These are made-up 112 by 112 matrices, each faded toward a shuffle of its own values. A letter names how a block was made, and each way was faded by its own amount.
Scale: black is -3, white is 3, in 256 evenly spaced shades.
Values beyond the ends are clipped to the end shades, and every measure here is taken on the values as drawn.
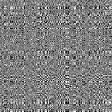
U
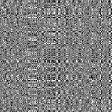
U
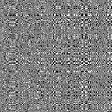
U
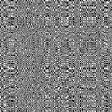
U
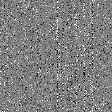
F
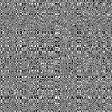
U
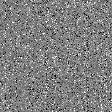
F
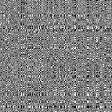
U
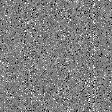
F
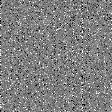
F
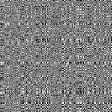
U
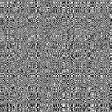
U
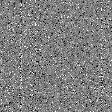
F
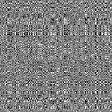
U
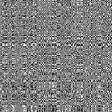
U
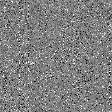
F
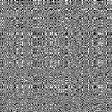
U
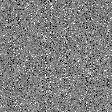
F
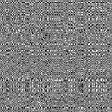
U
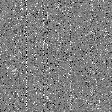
F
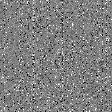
F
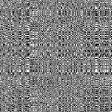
U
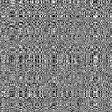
U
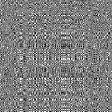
U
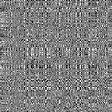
U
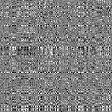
U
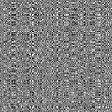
U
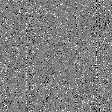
F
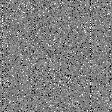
F
